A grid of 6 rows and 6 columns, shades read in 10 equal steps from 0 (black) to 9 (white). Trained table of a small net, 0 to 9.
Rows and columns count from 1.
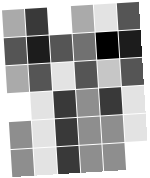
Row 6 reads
5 8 2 5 5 9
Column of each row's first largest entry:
3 4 3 1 2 6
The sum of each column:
34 30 26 28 27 32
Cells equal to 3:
6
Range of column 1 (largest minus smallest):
6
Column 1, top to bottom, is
6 3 6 9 5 5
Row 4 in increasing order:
2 2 5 8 8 9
